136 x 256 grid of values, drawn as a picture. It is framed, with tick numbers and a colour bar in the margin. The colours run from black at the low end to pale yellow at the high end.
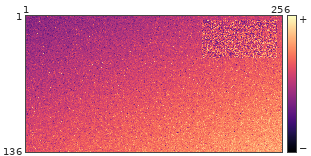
Mirror symmetry: none. Ninth with the highest average: bottom right. Ninth with the lowest average: top left. Histogram: bell-shaped. Roughest part: top right. Average level on the scale: 60%. Odd patch: rougher, in the top right. Slope: up to the bottom right. Stripes: none.
